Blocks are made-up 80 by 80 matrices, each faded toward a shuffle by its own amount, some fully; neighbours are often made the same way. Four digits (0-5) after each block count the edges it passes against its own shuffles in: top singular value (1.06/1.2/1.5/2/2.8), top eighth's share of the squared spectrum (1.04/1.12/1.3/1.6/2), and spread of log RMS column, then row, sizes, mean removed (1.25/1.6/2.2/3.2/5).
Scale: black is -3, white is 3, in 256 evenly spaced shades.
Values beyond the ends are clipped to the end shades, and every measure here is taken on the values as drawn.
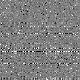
4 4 1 3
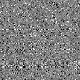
4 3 1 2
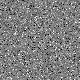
0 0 0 0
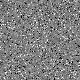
0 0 0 0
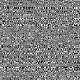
4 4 2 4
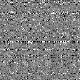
4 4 1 3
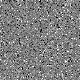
3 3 1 1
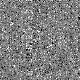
3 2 1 1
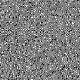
4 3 2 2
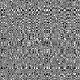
5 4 3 3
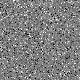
3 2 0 0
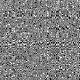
4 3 2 2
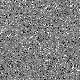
3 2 0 0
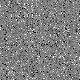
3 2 1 0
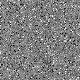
2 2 1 1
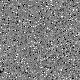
1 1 0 0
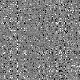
4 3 2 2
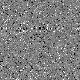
3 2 1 1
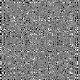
4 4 3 3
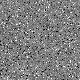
2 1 0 0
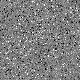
0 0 0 0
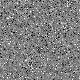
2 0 0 0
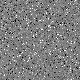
0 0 0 0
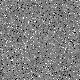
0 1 0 0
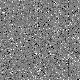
2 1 1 0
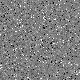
0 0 0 0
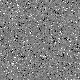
0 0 0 0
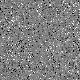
2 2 1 0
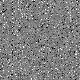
2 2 1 0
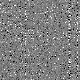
3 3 2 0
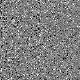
2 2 2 0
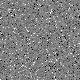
0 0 0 0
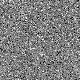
2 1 0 0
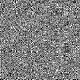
4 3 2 2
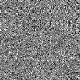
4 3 2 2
